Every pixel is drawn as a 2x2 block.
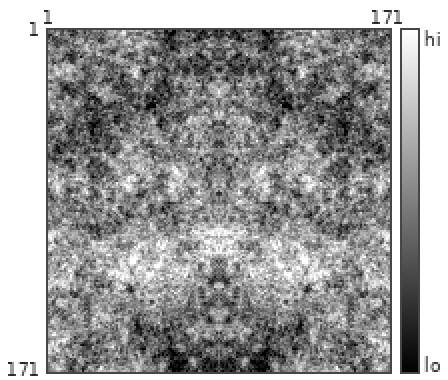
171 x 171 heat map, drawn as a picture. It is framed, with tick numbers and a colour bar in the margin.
The histogram is bell-shaped. No single row or column stands out from its neighbours. It is mirror symmetric from left to right. The texture is blotchy.
